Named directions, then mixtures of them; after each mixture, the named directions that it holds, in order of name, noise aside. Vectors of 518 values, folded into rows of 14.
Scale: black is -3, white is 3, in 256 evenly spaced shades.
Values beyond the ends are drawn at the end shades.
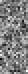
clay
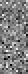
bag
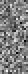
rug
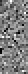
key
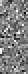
key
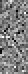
key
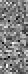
bag, clay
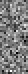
clay, rug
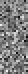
bag, rug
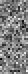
clay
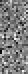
key, rug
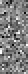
bag, key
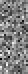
bag, clay, rug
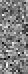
bag, clay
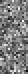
clay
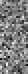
bag, clay, rug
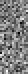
clay, key, rug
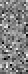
bag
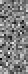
clay, rug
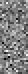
bag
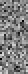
clay, key, rug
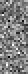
bag, clay, key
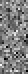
bag, clay, rug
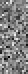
bag, key, rug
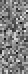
key, rug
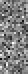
bag, clay, rug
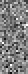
bag, rug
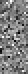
bag, key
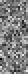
clay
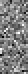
clay, key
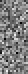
key, rug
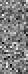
bag
